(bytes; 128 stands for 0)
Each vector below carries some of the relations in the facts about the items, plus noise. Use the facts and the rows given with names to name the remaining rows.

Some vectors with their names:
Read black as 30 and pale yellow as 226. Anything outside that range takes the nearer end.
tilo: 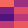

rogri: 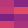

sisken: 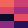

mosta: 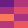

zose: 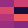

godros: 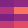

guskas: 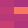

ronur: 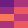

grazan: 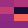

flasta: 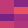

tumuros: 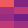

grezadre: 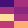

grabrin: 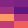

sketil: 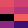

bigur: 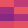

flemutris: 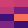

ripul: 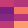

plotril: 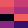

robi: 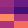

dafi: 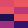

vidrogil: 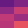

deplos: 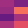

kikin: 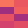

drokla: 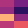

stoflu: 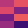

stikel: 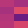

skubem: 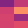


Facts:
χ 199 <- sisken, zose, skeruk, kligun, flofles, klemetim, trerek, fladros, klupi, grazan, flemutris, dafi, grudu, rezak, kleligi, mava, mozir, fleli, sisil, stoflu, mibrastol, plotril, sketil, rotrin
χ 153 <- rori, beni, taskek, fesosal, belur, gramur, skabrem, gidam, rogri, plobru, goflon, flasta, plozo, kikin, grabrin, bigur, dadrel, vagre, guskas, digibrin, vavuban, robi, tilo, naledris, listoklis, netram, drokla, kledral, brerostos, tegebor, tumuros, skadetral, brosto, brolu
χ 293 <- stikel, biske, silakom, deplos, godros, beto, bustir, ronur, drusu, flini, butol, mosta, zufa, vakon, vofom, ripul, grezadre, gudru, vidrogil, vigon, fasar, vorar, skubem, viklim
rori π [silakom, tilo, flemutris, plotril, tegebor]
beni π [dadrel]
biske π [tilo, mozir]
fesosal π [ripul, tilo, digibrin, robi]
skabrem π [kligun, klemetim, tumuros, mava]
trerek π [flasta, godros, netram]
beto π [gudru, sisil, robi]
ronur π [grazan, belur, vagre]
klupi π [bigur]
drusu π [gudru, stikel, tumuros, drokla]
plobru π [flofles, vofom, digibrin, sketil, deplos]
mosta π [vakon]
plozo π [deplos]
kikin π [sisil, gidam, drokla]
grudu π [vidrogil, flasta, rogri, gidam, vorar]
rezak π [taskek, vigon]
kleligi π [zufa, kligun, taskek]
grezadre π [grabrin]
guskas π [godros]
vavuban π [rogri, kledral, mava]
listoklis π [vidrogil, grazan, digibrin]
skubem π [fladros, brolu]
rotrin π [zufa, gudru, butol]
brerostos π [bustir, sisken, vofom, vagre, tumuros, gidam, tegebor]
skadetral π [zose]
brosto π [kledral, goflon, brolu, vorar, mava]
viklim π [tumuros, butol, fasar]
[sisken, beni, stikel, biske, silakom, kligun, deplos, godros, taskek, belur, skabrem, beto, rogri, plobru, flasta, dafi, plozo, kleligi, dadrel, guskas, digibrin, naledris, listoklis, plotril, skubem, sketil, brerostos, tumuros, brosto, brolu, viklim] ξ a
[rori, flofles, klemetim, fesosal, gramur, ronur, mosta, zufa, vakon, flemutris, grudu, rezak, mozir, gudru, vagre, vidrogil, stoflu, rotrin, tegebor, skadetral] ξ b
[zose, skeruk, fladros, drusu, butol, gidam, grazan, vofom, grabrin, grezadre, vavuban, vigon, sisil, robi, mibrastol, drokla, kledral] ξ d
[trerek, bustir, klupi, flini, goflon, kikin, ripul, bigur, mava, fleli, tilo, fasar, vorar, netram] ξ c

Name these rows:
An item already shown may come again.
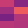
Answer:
belur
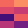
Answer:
klupi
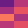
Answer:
mosta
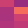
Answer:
plozo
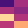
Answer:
grezadre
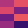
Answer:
stoflu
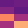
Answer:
vofom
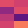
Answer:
fasar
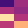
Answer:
grezadre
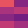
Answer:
tumuros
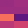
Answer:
zufa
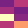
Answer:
drusu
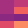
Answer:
vorar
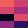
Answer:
sisken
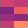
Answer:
bustir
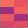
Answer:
kikin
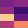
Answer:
butol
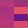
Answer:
stikel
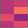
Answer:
beto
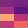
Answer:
grabrin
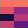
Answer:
mava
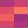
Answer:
brosto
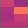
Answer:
plozo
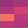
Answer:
skadetral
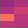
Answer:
skadetral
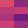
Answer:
taskek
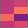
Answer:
viklim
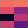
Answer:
mava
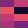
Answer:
fladros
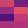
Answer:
digibrin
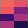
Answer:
kligun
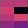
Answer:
sisil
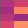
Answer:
flini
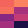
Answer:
kleligi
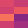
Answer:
skabrem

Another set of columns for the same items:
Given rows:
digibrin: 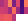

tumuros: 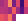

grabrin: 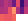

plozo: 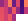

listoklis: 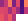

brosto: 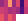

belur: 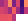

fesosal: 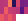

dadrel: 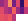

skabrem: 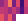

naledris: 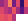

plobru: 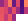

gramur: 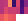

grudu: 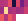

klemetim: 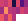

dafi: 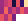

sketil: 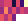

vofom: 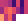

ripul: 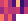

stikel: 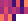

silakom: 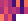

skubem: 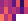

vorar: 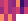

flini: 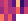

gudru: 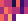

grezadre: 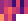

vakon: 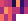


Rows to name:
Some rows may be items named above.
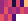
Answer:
kleligi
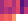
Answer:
goflon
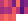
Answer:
tilo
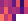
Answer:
skubem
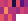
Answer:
klemetim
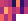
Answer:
mosta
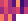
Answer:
bustir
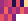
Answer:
dafi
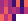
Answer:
biske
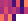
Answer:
stikel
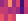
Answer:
brosto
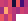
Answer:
stoflu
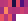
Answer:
rezak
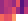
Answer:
kledral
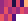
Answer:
kleligi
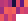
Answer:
grazan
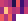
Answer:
ronur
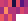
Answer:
klemetim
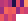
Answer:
grazan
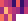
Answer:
vidrogil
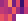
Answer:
taskek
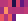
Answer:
rotrin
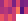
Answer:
kikin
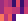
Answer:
drusu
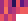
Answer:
trerek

